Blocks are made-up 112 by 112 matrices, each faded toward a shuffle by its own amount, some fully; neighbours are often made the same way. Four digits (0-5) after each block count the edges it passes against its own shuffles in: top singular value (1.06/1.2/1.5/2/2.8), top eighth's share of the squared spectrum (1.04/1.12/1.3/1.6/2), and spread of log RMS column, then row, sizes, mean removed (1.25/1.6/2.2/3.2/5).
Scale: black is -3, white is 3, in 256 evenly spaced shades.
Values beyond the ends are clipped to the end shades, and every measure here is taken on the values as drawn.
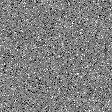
1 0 0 0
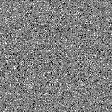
3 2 1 1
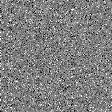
3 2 1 0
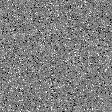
2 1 0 0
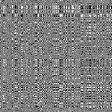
5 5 4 4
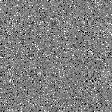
4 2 1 2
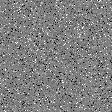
1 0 0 0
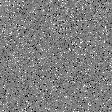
2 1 0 0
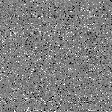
3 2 1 1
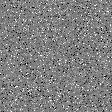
1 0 0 0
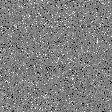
2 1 0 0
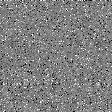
3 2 0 1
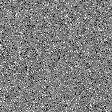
0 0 0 1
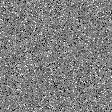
0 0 0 1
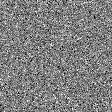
0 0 0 0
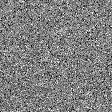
0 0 0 0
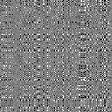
5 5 4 4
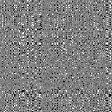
5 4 3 3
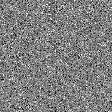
3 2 1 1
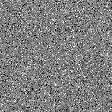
3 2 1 1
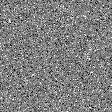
0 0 0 0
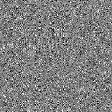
4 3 2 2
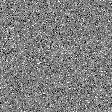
2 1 0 0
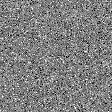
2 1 0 0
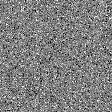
3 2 0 0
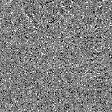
4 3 2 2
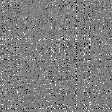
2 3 3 2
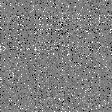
2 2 2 2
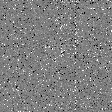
2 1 1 1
